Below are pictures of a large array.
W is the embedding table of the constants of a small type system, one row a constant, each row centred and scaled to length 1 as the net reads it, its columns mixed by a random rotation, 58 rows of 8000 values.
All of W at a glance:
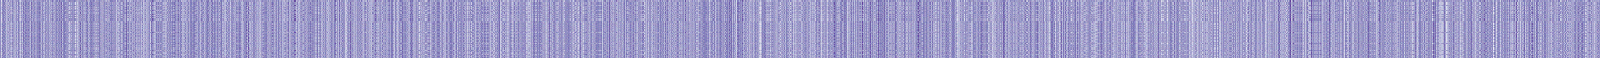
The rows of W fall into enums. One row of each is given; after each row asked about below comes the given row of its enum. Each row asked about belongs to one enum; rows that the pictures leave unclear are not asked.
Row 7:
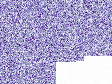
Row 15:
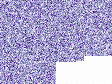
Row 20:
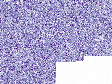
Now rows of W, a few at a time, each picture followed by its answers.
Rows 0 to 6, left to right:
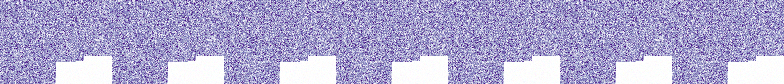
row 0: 20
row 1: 20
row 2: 15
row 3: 15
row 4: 15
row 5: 20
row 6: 15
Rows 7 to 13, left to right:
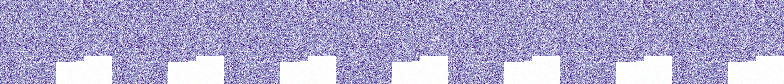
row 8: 15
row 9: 7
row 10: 20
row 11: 15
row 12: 7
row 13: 7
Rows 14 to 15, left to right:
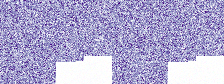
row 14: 20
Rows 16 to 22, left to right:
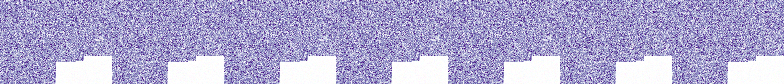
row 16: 20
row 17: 15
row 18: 20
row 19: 20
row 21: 15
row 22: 15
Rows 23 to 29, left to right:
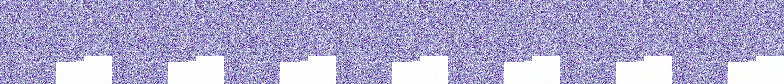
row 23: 7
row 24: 7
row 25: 15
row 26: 7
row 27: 15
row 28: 7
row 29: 15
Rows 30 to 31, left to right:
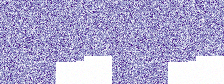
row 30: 15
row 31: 7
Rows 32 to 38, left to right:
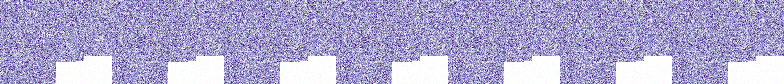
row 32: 20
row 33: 15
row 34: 7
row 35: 15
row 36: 15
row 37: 7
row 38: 7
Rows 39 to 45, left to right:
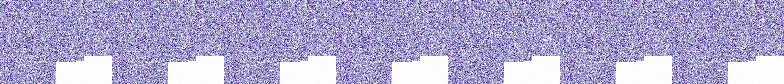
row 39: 15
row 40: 7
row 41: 7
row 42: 15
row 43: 20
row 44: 15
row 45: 7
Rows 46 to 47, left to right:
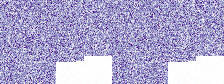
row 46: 15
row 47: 7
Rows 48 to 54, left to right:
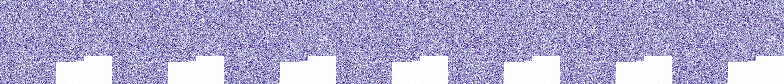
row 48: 7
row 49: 7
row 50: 20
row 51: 7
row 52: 15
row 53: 15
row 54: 20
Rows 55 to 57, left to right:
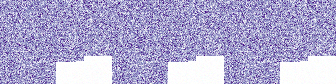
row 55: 7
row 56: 15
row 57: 7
